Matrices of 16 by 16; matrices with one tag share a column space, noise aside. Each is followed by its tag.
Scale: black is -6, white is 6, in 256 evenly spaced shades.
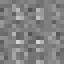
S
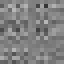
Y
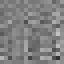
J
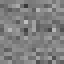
Y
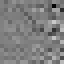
Y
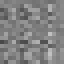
S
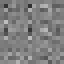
Y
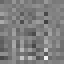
J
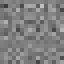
Y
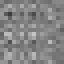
S
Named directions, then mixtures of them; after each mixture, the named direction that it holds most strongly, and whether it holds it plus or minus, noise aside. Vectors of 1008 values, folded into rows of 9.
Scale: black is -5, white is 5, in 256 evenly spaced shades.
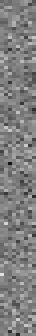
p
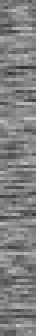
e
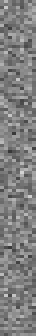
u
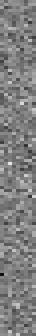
p, minus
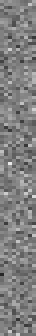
p, minus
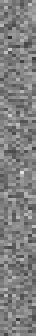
u, plus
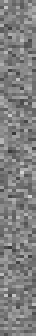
u, plus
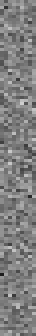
u, minus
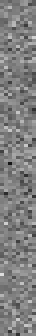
p, plus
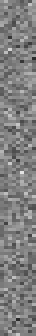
p, minus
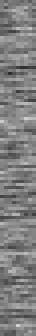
e, plus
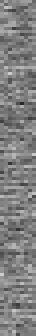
e, minus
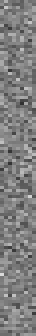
u, plus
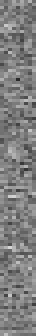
u, minus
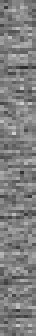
e, plus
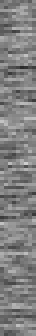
e, plus
